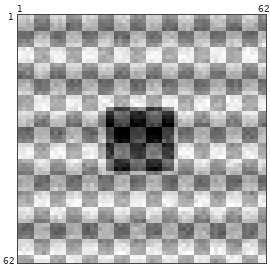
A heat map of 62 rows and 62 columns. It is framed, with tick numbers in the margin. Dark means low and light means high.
Odd patch: lower, in the centre. Ninth with the lowest average: centre. Roughest part: centre. Stripes: horizontal, repeating 5 times.
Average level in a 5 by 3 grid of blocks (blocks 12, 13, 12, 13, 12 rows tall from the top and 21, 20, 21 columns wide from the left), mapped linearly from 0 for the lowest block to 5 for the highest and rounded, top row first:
555
545
505
545
555
